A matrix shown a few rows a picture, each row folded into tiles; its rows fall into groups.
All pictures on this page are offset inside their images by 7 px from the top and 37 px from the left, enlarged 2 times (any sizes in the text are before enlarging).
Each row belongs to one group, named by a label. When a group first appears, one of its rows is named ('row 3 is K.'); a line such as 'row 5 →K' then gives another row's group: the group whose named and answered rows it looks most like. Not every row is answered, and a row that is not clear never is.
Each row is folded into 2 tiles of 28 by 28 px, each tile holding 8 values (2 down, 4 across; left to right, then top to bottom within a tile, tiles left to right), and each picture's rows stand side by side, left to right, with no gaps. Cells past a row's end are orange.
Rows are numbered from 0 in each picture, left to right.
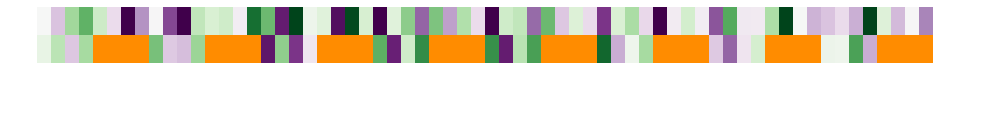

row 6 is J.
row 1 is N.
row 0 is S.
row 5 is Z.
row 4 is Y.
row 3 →Y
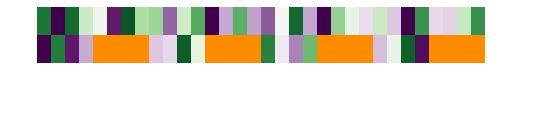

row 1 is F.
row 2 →Z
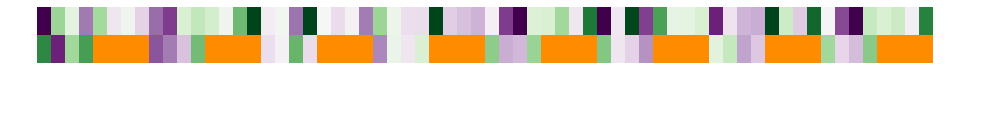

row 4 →N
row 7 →N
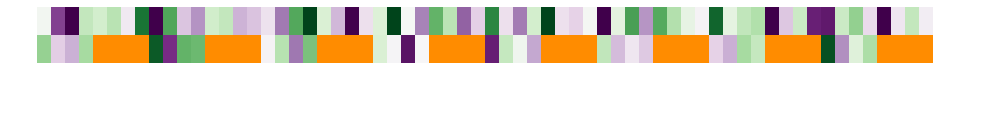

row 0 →N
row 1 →Y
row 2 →S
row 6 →F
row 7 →Z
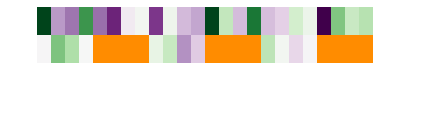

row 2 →Z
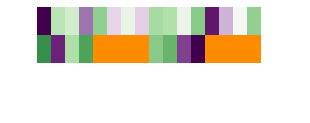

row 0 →Y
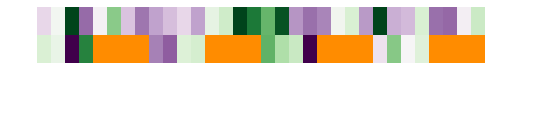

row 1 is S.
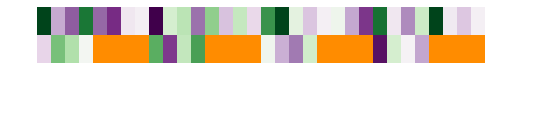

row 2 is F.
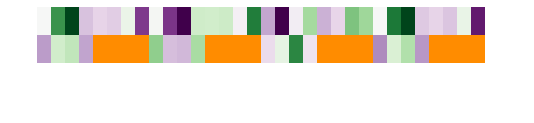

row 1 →N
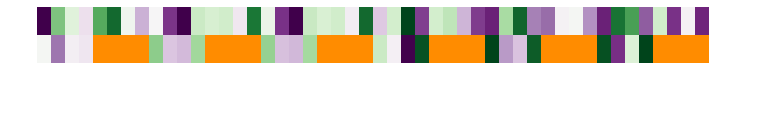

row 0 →J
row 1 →N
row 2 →N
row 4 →Z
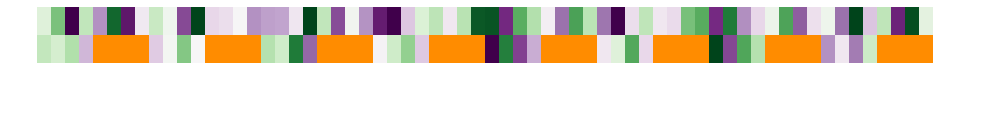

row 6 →Y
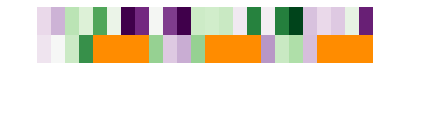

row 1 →N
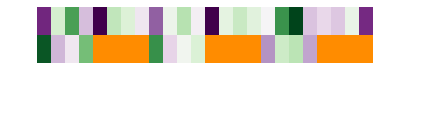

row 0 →Z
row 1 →Z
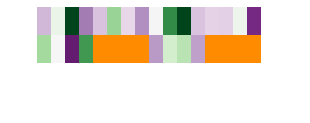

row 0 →Z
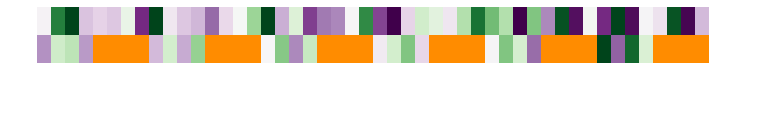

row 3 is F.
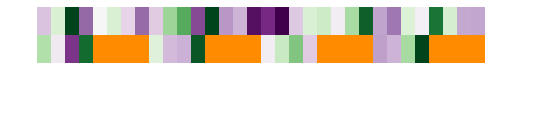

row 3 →S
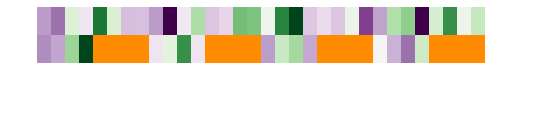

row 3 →J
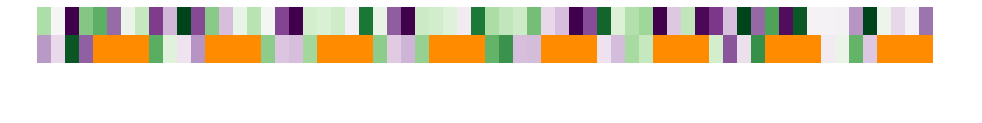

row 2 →N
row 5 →F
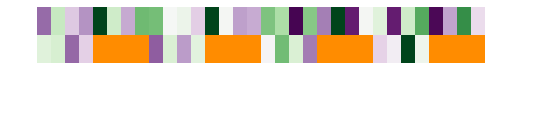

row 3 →F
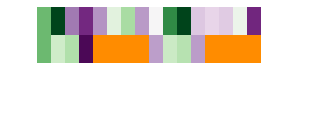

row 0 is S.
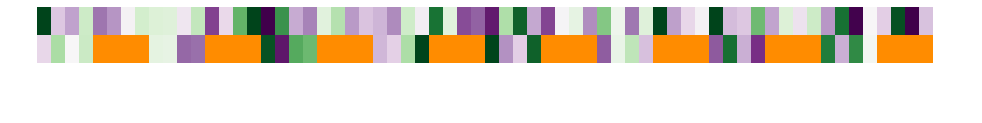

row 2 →Y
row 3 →S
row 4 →Z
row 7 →Y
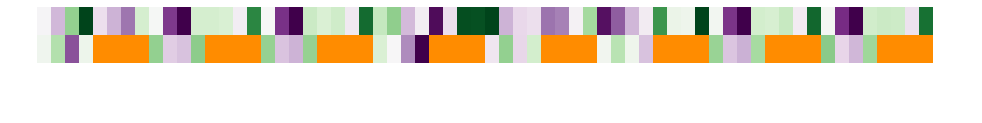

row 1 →N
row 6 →N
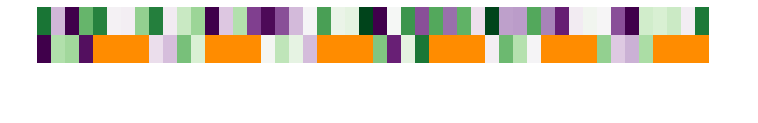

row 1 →F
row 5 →N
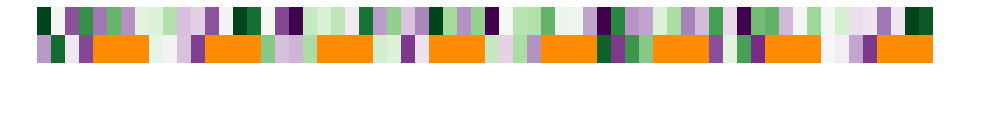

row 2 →N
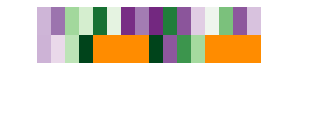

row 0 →S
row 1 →Y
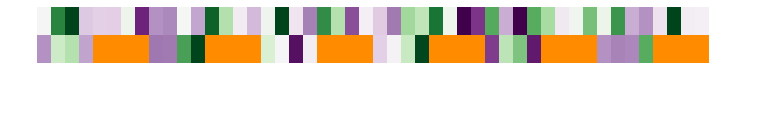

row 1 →S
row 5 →J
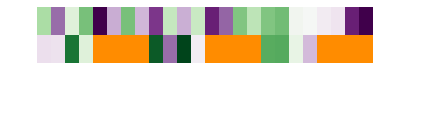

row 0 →F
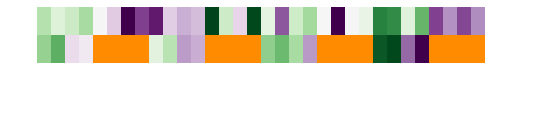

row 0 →S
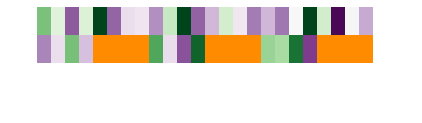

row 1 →Z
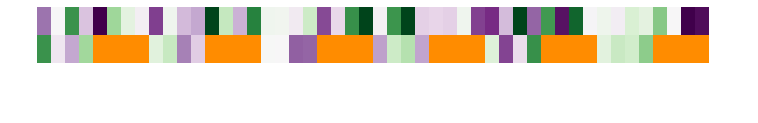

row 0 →Z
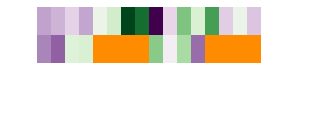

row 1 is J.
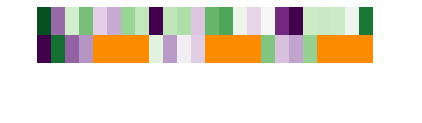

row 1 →J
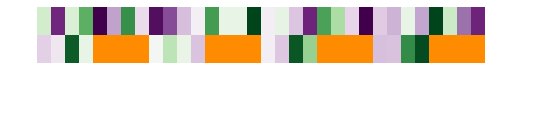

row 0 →F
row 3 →S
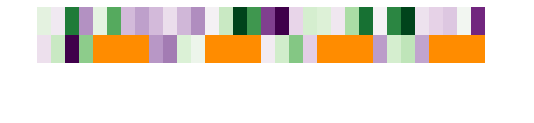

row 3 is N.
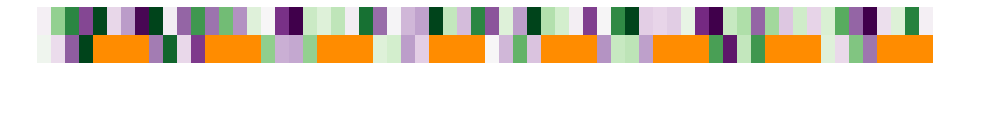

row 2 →N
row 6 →Y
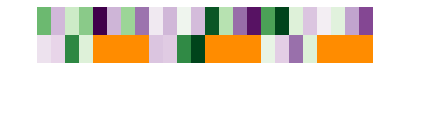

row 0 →F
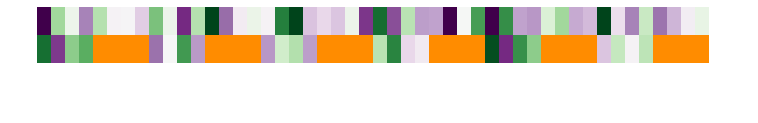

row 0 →Y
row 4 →Y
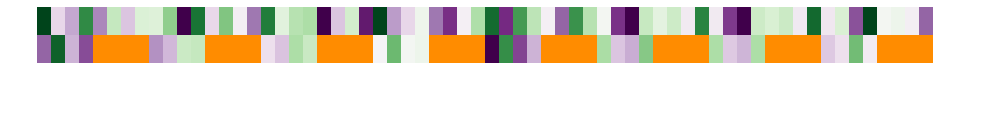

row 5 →N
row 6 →N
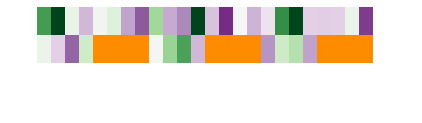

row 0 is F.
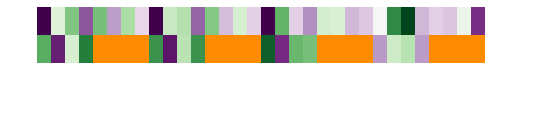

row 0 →Y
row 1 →Y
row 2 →Y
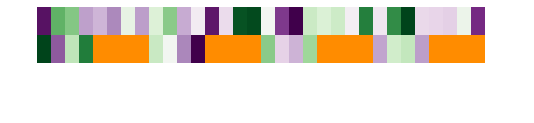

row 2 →N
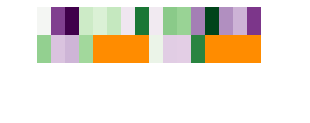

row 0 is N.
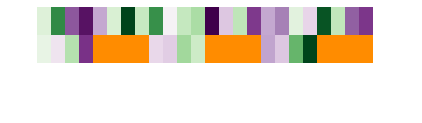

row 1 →F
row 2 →S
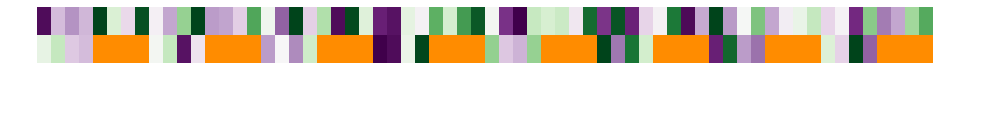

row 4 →N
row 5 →Y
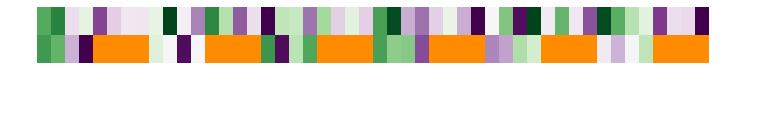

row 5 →F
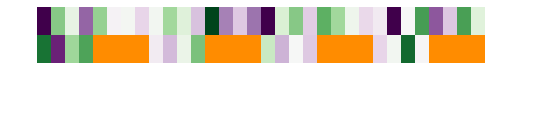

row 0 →Y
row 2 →J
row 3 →F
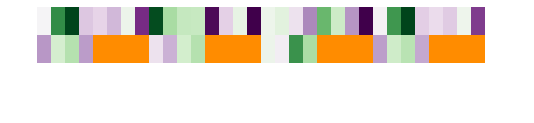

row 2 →S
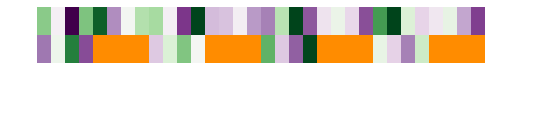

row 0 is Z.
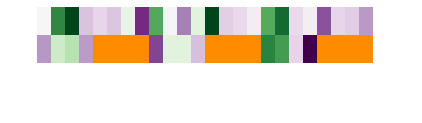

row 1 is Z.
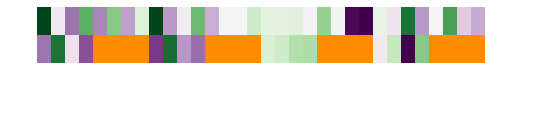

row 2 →S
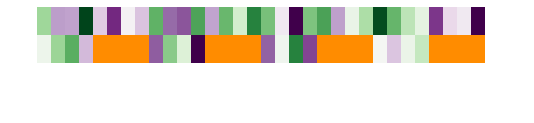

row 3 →F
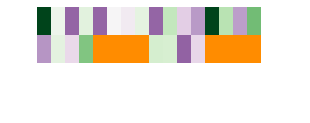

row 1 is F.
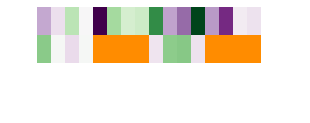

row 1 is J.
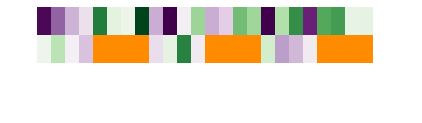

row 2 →J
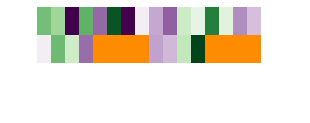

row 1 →S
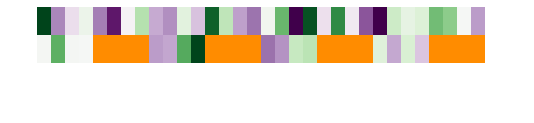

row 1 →S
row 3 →J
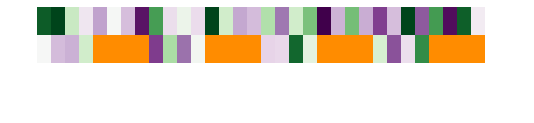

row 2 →F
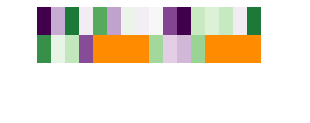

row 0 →J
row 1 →N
